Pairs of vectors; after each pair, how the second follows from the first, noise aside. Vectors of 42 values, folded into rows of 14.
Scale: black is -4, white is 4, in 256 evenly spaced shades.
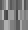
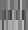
shuffled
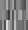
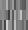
copied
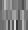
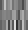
copied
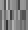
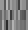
copied
